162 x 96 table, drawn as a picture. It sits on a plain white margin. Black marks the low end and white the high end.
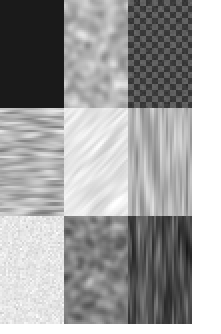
It is made of 3 by 3 panels. Panel 1,1: very low, flat. Panel 1,2: high, blotchy. Panel 1,3: low, checkered. Panel 2,1: high, streaked across. Panel 2,2: very high, slanting up to the right, faint in contrast. Panel 2,3: high, streaked downward. Panel 3,1: very high, fine-grained, faint in contrast. Panel 3,2: middling, blotchy. Panel 3,3: low, streaked downward.
